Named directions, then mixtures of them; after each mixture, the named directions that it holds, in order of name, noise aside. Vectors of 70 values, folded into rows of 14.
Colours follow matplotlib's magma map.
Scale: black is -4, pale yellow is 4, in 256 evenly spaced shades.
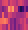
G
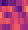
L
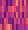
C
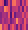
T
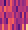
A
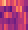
A, L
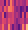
A, G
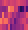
G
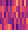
C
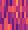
C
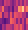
G, T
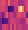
G, L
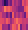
L, T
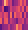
A, T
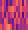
C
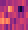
G, L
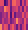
T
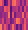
T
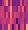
A, T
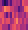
L, T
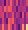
A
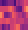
L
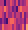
A, G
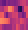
G, L
